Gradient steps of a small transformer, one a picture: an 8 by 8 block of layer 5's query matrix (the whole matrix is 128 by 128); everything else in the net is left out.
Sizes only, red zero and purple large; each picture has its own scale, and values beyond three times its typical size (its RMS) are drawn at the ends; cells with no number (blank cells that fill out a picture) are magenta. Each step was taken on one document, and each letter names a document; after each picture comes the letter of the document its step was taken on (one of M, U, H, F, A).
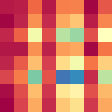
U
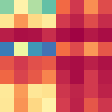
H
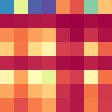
H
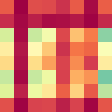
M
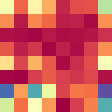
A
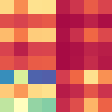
H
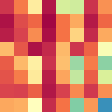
U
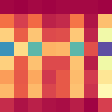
A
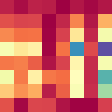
A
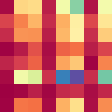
U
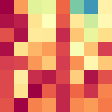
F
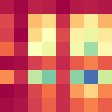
F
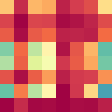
M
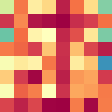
M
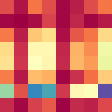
M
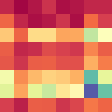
F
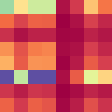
H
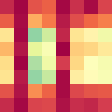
F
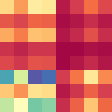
H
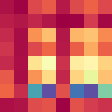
F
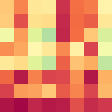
M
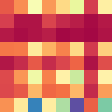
U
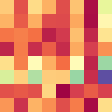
A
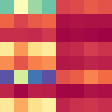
H
